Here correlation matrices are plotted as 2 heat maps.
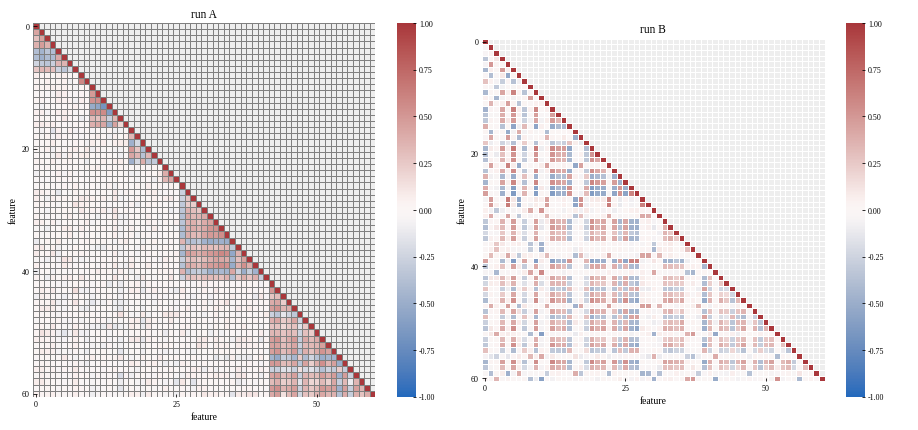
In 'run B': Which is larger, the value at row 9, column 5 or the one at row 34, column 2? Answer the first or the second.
the first
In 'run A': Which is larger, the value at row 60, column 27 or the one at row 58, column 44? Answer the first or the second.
the second
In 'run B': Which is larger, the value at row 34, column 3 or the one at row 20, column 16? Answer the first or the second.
the first
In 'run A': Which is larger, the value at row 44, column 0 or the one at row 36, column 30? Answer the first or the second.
the second
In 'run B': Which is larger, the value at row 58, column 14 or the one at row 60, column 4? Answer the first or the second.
the first
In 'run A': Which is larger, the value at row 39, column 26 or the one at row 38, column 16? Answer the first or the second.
the second
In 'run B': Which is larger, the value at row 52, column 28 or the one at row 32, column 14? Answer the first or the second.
the second
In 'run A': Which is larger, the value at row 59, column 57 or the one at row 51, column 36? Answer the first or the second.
the first
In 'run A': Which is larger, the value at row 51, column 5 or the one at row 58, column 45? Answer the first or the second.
the second
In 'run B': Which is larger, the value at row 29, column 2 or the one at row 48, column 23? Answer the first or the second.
the second
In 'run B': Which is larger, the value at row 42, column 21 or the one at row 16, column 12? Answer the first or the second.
the first
